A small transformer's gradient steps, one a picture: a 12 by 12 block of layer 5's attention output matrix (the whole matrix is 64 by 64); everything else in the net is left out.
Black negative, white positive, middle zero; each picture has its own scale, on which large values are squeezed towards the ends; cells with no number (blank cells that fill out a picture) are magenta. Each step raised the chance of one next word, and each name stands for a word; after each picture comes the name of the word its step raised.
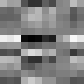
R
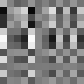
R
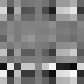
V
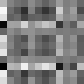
V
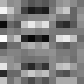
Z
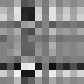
V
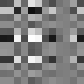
R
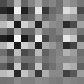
Z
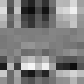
V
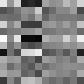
R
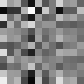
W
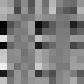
Z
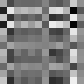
W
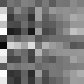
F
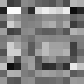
V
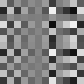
R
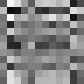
W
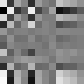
W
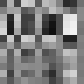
F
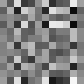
W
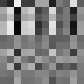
F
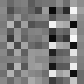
Z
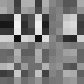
F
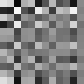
W
